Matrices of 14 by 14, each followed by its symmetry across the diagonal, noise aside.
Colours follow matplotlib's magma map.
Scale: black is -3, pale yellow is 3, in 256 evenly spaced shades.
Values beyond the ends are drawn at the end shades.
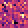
antisymmetric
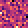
antisymmetric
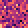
neither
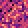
symmetric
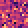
antisymmetric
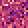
neither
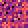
symmetric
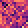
symmetric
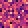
antisymmetric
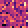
antisymmetric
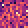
neither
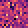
neither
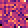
antisymmetric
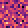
antisymmetric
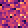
neither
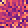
symmetric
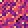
symmetric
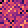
symmetric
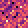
symmetric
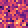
neither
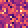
neither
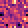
antisymmetric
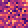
neither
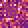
symmetric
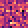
antisymmetric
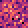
symmetric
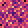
symmetric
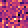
antisymmetric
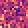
neither
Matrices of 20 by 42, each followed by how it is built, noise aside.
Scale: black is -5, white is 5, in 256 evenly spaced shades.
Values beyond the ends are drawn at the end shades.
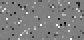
sparse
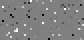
sparse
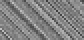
Toeplitz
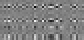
low rank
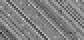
Toeplitz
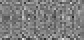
low rank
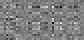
low rank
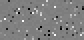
sparse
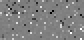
sparse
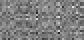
low rank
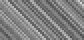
Toeplitz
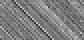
Toeplitz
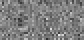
low rank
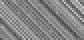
Toeplitz
